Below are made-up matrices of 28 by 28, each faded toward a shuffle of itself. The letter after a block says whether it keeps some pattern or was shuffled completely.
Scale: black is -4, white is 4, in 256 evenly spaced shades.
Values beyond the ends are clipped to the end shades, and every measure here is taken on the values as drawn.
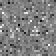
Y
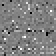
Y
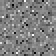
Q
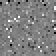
Q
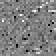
Q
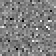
Y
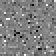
Q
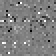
Y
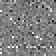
Y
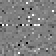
Y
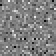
Y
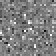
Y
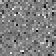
Y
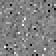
Q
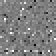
Y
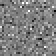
Y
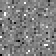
Q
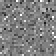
Y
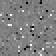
Q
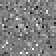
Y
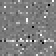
Y
